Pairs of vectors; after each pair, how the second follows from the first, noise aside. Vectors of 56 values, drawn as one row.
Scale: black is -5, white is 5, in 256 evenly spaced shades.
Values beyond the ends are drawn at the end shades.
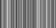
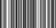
scaled up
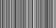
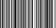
scaled up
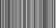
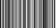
scaled up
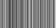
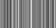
shuffled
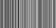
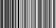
scaled up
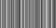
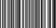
scaled up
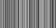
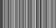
shuffled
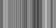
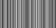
shuffled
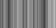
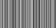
shuffled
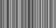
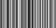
scaled up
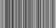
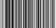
scaled up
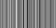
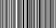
scaled up
